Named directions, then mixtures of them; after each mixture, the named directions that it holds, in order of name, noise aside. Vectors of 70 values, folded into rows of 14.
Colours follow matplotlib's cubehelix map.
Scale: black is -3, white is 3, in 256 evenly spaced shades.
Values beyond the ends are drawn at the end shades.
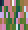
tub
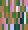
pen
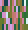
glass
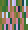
glass, tub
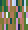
glass, tub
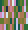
glass, tub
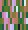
glass, pen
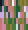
tub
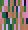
glass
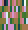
glass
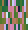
glass, tub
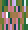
glass, tub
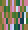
pen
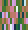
glass, pen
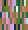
glass, pen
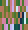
pen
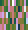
glass, tub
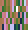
glass, pen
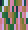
glass, tub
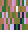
glass, pen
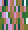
glass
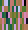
glass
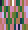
pen, tub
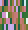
glass
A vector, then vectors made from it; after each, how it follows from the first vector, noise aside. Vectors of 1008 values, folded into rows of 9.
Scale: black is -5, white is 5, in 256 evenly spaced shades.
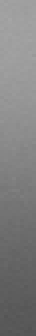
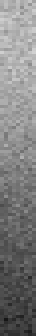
scaled up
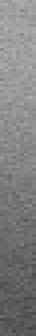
copied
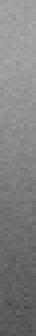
copied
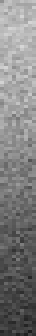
scaled up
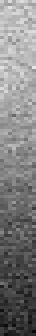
scaled up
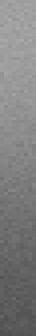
copied
